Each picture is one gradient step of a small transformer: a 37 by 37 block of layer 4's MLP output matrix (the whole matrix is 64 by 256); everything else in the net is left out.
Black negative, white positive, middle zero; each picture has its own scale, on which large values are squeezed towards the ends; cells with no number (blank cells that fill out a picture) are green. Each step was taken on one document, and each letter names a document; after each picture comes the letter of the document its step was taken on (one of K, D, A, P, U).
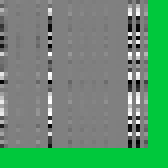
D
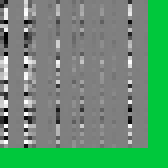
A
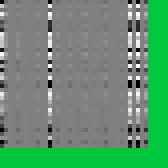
D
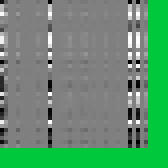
D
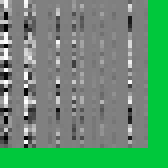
A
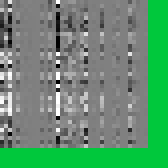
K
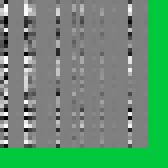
A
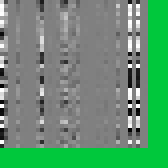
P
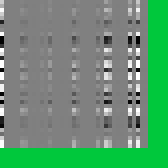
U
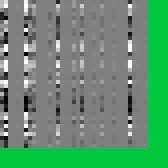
A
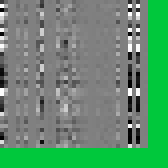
P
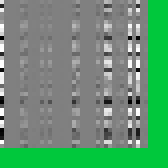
U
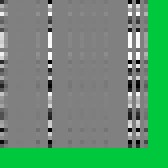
D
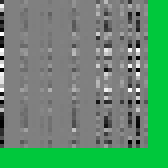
U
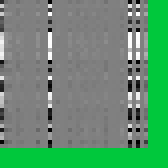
D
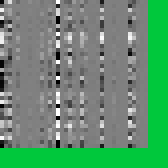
K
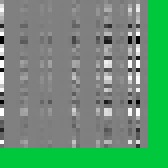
U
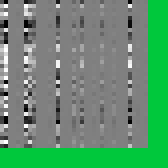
A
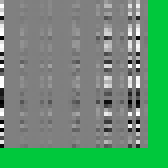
U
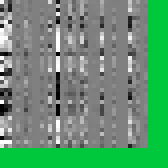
K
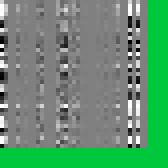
P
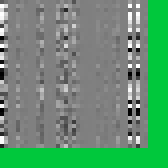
P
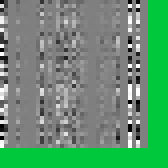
P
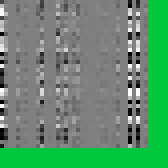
P
